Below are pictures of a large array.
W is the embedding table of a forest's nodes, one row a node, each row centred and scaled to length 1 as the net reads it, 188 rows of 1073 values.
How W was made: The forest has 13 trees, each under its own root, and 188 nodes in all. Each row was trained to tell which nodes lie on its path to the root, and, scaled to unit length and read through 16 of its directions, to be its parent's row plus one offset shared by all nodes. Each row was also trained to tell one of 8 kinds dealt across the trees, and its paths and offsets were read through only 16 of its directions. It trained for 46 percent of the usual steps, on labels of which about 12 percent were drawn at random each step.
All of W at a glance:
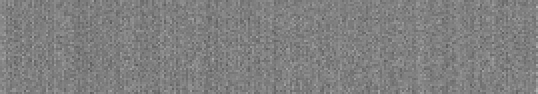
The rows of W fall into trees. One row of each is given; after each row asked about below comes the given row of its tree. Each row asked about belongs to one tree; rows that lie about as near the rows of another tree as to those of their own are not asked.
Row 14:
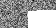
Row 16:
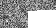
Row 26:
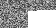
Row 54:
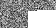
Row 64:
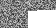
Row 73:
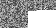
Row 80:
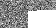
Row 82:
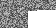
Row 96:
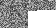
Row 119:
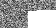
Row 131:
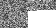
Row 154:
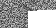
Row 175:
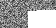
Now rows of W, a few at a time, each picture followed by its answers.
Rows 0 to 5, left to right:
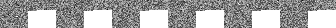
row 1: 175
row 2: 54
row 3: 16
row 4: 119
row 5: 82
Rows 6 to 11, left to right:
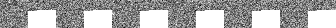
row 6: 154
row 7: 131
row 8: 119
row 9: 80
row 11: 154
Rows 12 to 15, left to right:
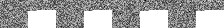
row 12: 64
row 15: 80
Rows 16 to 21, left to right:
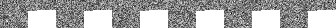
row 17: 73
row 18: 54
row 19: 14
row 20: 119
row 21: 16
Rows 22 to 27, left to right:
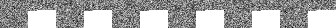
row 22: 54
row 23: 73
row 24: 154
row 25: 80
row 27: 119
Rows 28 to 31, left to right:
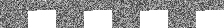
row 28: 131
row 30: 26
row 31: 64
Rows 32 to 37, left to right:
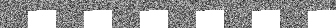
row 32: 175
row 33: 119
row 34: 14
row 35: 54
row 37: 119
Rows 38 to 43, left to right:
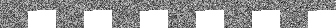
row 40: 175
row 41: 16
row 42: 16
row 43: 54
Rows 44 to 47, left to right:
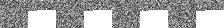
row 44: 96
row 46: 80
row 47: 80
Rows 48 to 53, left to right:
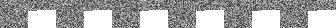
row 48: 175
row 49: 175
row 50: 131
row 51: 73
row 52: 82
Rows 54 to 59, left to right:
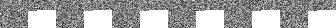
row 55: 131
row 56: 131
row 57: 119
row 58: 175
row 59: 26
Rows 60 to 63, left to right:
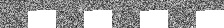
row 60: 73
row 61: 14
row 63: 54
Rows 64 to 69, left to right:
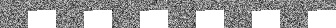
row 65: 154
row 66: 154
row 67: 80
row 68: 175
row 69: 82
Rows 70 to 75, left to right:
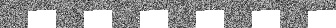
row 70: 96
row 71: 14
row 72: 16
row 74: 131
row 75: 131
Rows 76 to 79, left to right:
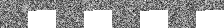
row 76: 14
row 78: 16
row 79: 131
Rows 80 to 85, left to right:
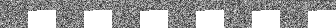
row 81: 80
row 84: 73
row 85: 73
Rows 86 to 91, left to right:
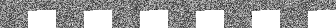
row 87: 154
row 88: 131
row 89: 14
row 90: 154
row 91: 119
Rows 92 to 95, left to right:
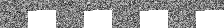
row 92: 14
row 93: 16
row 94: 175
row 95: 175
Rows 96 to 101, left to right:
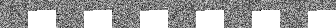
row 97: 73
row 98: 73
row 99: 131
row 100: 96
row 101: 73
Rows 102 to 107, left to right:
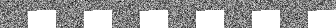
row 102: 175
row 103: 154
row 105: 154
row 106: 119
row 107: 154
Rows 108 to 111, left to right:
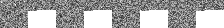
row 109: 154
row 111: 26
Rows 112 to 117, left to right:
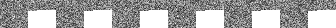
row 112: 131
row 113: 82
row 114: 175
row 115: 54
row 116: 175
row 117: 14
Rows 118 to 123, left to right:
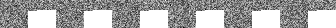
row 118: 175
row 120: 80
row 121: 73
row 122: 73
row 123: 80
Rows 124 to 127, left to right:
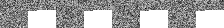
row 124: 54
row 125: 54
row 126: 80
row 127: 131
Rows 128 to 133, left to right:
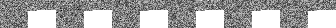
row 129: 80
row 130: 64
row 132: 119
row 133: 154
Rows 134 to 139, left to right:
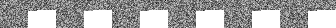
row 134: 96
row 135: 14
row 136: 154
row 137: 96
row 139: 82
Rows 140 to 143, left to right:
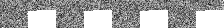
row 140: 119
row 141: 16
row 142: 131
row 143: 54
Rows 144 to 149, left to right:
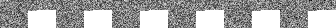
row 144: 14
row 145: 80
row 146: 26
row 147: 54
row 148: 80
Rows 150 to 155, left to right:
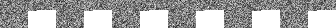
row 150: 26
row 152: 16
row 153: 119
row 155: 26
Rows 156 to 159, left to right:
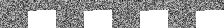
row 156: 131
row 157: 175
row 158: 73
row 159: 14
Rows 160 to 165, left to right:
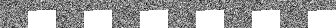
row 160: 26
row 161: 16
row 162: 119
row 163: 14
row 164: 73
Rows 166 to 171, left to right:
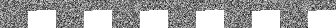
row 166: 175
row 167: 154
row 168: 14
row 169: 54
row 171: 14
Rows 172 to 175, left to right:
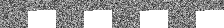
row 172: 131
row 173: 96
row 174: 154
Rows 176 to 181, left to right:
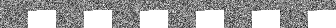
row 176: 80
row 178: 14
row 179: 154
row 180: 154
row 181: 14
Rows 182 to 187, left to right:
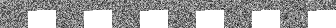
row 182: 14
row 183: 119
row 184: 175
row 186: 175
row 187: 131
